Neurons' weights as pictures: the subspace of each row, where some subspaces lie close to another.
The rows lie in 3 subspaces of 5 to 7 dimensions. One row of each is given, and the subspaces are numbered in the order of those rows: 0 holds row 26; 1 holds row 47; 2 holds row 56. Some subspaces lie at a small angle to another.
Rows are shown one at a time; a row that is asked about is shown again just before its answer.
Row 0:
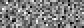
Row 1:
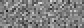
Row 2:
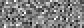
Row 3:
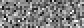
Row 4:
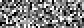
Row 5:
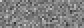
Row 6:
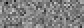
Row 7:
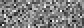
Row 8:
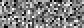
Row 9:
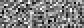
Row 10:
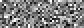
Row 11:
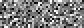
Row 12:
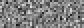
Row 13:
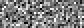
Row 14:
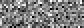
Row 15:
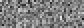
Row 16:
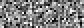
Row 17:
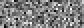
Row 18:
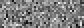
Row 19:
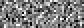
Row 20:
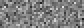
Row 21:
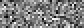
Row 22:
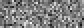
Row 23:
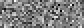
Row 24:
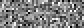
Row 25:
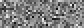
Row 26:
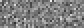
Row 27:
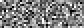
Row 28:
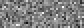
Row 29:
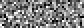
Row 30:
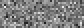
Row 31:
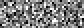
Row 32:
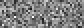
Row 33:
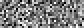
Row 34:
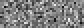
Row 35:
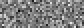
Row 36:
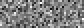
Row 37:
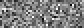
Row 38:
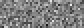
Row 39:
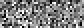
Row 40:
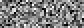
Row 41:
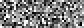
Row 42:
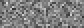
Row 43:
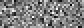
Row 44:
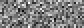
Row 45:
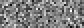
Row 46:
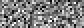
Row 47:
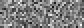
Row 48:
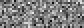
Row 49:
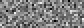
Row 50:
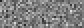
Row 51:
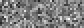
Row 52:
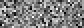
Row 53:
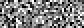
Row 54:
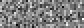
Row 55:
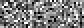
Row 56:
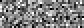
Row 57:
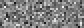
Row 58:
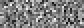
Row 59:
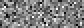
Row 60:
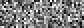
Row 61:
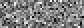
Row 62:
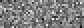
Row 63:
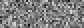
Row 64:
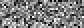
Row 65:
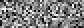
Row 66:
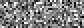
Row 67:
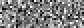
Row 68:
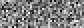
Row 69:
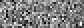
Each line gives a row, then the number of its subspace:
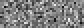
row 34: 2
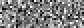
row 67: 2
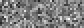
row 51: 1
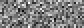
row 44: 2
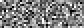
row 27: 1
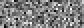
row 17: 1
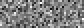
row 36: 0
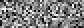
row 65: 1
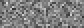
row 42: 1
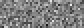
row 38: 1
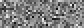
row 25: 1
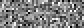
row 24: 1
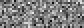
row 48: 1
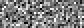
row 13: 2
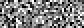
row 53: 2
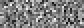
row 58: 2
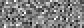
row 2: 1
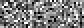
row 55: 2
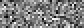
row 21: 1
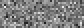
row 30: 1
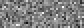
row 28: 1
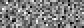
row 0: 2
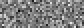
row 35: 2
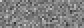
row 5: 0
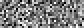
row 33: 1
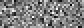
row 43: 2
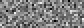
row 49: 1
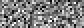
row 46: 2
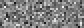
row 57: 1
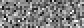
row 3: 1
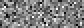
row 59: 0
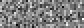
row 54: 2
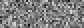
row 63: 2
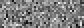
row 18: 1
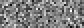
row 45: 1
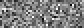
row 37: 1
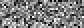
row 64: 2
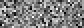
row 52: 0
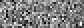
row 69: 1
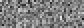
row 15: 0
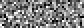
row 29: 2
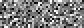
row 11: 0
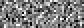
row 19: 0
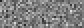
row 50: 1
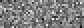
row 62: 2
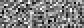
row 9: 1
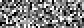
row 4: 0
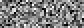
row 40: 1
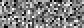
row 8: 0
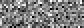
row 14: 1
